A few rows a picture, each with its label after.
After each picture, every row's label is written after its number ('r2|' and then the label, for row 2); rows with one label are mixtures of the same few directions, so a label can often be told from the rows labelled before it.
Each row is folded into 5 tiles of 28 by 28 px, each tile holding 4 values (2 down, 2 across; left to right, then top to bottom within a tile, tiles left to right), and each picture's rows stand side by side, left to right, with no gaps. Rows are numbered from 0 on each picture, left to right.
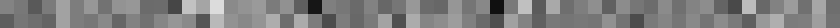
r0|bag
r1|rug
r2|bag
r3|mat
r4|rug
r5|rug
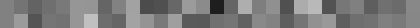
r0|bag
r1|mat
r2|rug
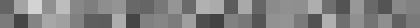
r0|bag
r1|rug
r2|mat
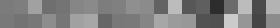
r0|bag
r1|mat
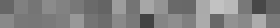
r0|mat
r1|mat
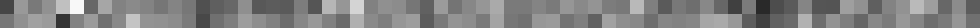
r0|rug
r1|bag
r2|rug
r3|rug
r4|mat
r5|bag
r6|mat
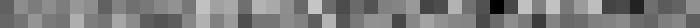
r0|rug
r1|bag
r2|mat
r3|mat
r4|rug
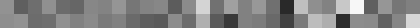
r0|rug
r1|bag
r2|rug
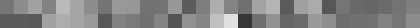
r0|bag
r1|bag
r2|rug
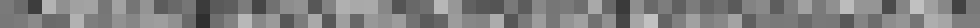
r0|rug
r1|bag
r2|mat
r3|rug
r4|bag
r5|mat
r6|mat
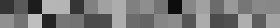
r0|mat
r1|bag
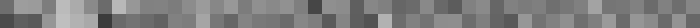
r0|bag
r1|bag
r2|bag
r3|bag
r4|bag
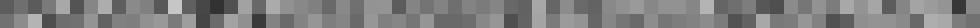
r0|mat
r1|mat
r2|mat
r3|mat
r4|rug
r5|rug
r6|mat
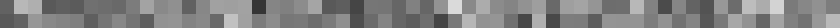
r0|rug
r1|mat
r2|rug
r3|bag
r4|mat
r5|rug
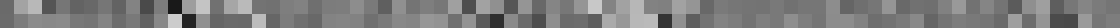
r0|rug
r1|mat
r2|mat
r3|rug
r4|bag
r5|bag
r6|mat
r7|bag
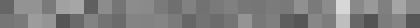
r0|rug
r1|bag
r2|bag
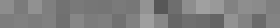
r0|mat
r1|rug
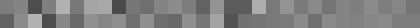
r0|mat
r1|mat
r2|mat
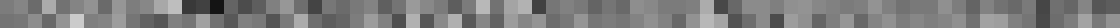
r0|rug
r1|rug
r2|bag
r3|mat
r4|bag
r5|rug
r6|bag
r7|bag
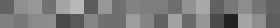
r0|rug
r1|bag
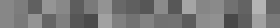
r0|bag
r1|mat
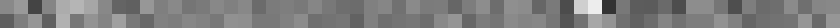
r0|mat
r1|mat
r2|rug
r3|mat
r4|rug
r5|bag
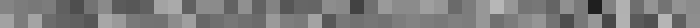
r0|bag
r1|rug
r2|mat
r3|mat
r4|bag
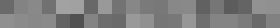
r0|rug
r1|mat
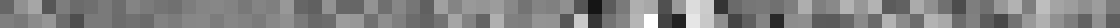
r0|rug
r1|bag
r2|rug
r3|rug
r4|bag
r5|rug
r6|mat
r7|bag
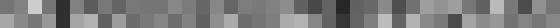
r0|bag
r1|bag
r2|bag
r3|mat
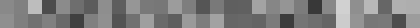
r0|rug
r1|mat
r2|bag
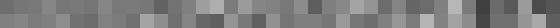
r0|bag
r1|rug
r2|mat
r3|bag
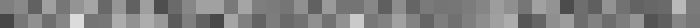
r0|rug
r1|rug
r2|rug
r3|bag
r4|mat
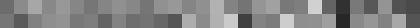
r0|bag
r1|bag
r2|bag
